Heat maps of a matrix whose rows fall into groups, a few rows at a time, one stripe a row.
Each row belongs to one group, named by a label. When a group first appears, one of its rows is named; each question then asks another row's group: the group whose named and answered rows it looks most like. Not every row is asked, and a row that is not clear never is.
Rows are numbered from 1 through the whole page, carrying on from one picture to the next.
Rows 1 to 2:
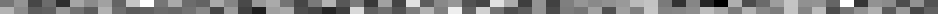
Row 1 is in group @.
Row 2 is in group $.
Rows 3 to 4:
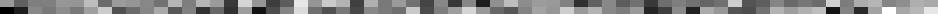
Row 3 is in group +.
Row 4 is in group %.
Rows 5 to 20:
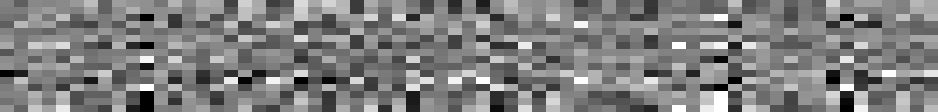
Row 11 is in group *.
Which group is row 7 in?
*
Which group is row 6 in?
+
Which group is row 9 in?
$
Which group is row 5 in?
+
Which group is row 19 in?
*
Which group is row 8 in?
$
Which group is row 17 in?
@
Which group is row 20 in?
*
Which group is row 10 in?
+
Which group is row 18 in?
*
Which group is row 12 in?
$
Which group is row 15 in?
%
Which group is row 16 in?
$
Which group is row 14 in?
*
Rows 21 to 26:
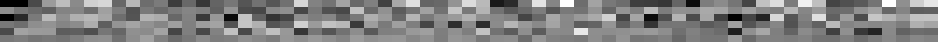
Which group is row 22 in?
$
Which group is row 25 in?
$
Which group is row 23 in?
%
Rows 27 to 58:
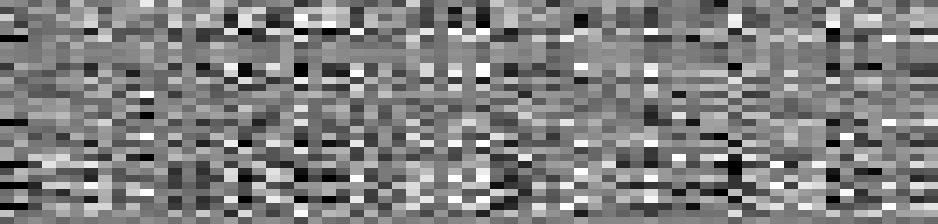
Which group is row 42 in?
+
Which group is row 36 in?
$
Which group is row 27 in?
@
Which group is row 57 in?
+
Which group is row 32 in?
%
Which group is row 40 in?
@
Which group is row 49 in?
*
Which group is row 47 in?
$
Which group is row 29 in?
+
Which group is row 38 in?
+
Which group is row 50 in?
%
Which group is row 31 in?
$
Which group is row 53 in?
%
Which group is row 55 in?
$
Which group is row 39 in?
$
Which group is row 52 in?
$
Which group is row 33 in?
@
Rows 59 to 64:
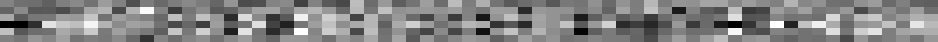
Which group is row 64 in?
*
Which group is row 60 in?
@
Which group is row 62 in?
%
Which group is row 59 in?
$
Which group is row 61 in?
+
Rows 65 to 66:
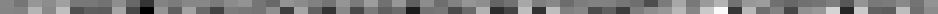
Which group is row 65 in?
*
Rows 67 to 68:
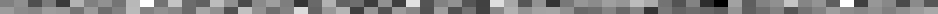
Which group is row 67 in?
@
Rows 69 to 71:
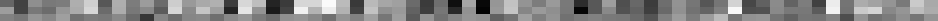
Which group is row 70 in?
+
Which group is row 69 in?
+
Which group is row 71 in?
*
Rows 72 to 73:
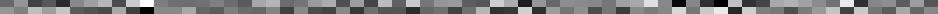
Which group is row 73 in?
*
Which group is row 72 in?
@
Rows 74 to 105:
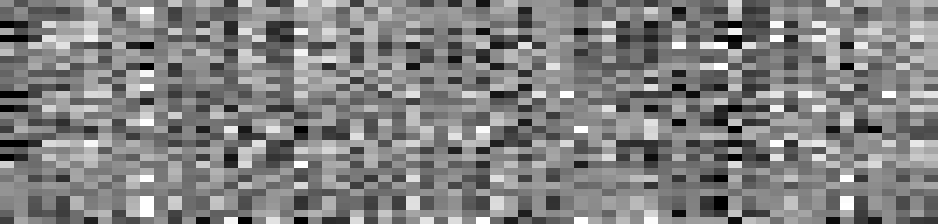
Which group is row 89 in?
%
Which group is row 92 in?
$
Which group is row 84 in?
@
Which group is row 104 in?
@
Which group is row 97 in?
+
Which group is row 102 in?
@
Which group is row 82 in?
+
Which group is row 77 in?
%
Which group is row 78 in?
+
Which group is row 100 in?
+
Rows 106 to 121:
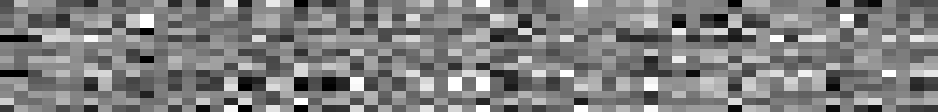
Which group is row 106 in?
$
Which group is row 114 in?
*
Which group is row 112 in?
@
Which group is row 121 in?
$
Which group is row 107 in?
$
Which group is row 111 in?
%
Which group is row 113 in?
$
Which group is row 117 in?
$
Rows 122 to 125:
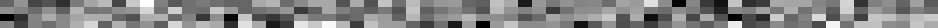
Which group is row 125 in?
+
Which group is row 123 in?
@
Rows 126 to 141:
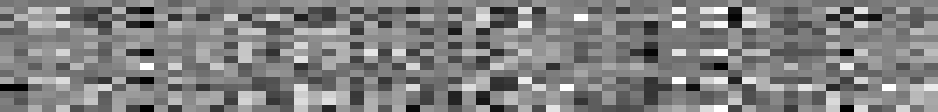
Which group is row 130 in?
+
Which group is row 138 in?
%
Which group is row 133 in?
*
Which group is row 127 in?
*
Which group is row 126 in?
@
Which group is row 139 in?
+
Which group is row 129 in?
*
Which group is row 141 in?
*
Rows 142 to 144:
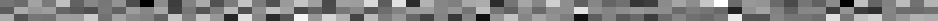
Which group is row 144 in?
+
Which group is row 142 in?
*
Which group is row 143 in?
$
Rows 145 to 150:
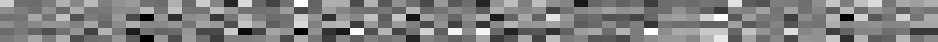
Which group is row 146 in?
@
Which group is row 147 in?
*
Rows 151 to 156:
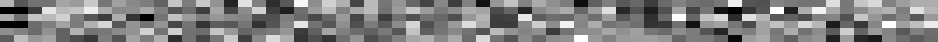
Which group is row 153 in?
*
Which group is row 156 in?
$
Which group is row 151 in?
+
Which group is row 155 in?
@
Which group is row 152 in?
%
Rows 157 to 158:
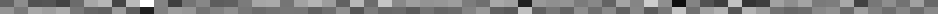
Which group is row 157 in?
@
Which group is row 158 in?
*
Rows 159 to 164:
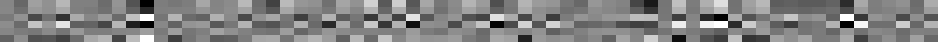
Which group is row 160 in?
*
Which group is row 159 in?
*
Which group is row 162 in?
*
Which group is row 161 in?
@
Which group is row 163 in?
@
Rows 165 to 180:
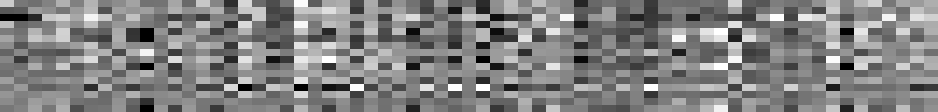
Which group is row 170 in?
*
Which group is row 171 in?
+
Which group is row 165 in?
+
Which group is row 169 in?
*
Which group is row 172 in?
@
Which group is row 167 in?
%
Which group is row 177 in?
$
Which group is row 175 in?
@
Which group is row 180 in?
*
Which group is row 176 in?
+
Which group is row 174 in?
*
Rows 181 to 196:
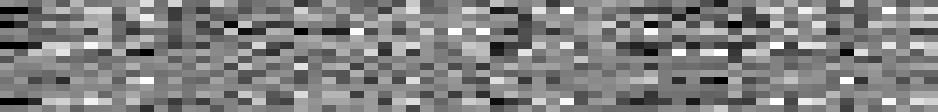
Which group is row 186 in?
@
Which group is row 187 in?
%
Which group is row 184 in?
%
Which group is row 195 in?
%
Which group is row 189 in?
$
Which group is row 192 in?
@
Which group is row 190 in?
+
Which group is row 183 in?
@
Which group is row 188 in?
*
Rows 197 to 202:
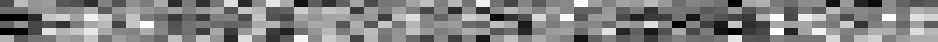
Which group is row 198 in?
+
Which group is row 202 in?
+
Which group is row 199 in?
%
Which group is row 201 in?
%
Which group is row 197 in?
$
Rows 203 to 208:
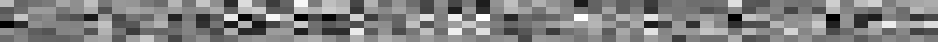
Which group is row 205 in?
$
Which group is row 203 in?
+
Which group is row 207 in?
$
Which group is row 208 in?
@
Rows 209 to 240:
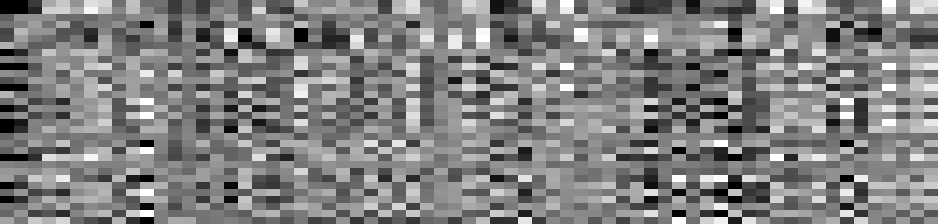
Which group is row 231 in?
%
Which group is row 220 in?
+
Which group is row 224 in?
%
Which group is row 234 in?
*
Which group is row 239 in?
@
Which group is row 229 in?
*
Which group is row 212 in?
*
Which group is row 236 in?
@
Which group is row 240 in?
*
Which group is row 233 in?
+
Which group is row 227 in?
%
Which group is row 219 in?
@
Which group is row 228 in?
$
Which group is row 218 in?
%
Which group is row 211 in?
$
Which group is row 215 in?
$
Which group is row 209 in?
%
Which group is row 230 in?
@
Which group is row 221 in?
%
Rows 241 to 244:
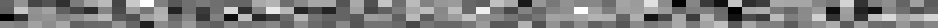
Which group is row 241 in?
@
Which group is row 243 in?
%
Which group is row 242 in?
$
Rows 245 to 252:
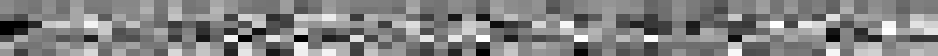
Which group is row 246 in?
@
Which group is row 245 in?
@
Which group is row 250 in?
$
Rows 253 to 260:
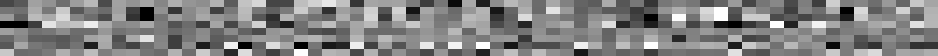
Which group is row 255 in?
*
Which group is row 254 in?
*
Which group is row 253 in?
+
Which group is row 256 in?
%
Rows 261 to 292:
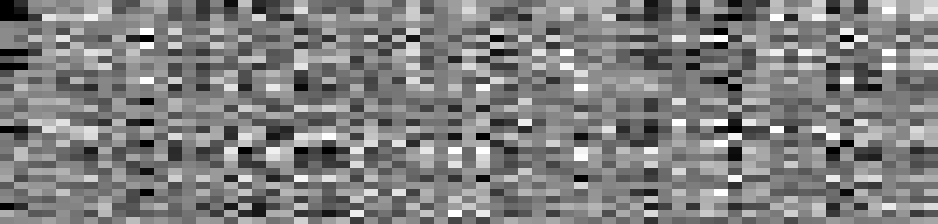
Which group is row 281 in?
*
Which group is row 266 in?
*
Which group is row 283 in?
$
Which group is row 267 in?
@
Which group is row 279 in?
%
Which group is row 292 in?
+
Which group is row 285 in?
*
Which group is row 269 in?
+
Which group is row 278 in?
*
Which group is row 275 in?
*
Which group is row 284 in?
$
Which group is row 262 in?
%
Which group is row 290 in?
%
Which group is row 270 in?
%
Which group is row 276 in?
+
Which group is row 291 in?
$
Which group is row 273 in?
$
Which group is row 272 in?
@
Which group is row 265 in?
@
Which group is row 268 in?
%
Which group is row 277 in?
$
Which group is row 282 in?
$
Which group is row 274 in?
$
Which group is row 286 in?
+
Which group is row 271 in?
$
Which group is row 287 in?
$
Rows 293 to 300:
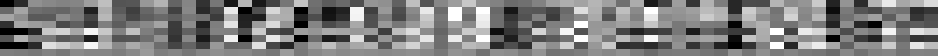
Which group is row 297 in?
%
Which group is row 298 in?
$
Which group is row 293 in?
%
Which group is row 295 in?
$
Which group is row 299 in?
%
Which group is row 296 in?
$
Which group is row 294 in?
$
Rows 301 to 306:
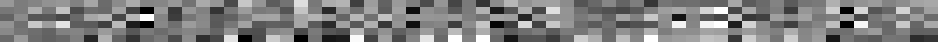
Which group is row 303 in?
@
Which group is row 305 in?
$
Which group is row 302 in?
*
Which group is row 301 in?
+
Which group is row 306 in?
$
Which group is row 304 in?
*
